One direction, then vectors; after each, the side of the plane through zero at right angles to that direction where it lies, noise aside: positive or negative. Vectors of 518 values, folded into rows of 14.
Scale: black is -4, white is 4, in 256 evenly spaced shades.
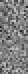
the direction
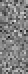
positive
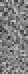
positive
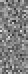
negative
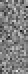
positive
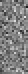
positive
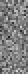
positive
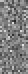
negative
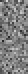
positive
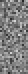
positive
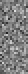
positive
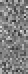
negative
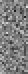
negative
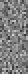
positive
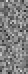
positive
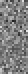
negative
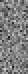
positive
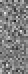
negative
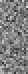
negative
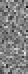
positive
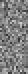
positive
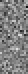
positive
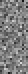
positive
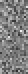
negative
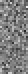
negative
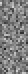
positive
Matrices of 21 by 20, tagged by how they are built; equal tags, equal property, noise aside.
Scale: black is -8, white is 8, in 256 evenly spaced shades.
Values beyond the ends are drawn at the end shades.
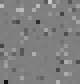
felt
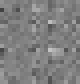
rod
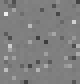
felt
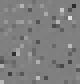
felt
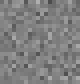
rod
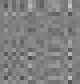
rod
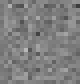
rod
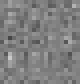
rod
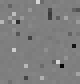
felt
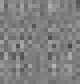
rod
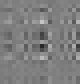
rod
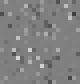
felt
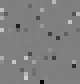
felt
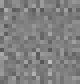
rod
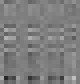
rod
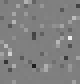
felt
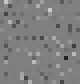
felt
